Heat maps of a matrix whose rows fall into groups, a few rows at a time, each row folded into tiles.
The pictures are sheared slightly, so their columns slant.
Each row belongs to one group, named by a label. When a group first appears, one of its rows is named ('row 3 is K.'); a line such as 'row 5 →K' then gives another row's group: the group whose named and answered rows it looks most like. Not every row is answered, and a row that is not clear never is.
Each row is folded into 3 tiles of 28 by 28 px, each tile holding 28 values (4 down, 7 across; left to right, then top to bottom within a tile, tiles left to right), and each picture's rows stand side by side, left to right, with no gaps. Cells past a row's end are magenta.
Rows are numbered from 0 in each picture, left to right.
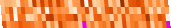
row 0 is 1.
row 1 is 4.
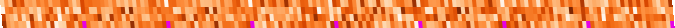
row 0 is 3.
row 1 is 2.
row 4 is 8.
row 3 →4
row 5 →2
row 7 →1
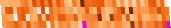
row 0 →1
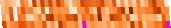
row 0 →1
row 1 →2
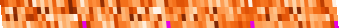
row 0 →2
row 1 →3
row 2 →2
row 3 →2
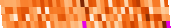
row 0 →1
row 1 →4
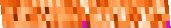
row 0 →2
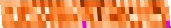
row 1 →2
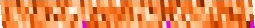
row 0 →3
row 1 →8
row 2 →4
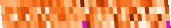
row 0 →1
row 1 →3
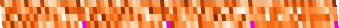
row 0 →8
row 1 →8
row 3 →1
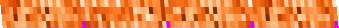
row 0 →2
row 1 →8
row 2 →2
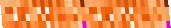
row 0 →1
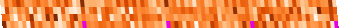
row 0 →3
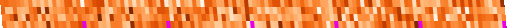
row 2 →8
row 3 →4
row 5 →1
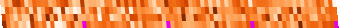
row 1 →1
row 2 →2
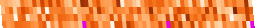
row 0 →1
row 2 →8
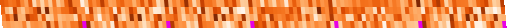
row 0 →2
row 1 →3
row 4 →1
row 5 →3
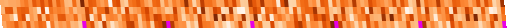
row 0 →1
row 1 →4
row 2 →3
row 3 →4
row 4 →3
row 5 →3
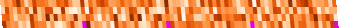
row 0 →3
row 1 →3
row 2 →1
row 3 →4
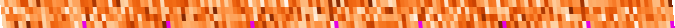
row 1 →4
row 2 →2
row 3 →8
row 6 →8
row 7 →1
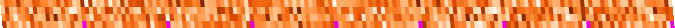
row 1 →4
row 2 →4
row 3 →2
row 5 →3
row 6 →8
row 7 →8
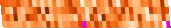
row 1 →8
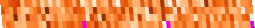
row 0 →2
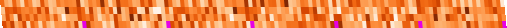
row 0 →8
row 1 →3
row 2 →8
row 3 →4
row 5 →2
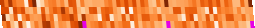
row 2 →1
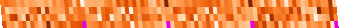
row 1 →1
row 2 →1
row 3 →8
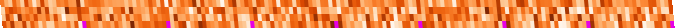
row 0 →8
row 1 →2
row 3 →4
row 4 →3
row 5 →8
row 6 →3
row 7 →3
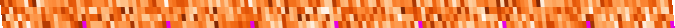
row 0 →4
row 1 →2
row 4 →8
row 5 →8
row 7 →3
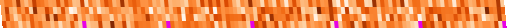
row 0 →3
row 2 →1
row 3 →8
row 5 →8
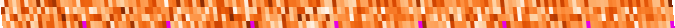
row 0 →4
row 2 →4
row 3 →3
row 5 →3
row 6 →1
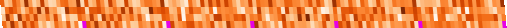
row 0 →8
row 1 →8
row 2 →1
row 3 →3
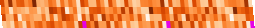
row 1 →8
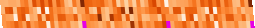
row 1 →2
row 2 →1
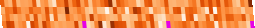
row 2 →1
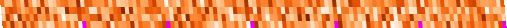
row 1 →2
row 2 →8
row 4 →3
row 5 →4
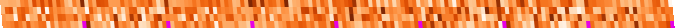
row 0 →1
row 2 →1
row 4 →2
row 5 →8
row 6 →3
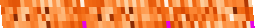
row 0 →2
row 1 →2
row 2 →8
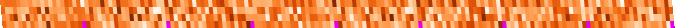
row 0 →2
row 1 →3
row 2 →4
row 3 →1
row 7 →8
